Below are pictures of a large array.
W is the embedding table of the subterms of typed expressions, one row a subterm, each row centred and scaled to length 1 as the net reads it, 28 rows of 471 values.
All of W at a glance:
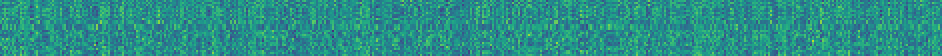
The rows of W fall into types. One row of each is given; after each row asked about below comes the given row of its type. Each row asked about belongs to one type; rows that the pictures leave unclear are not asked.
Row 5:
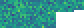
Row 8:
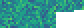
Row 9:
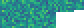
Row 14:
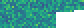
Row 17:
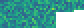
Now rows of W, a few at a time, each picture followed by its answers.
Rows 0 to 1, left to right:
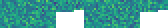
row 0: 8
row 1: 9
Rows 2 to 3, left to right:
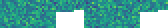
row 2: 8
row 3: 17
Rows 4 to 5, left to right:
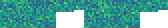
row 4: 5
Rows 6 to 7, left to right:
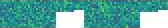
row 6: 9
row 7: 5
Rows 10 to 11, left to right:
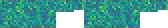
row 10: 8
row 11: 8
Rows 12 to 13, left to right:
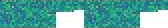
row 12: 14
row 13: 14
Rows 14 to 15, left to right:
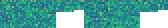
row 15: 17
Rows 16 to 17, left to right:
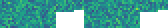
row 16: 8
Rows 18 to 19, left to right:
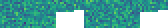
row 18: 17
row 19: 9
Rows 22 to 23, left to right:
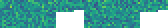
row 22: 9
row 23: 14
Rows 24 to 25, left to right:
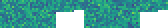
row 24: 14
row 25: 5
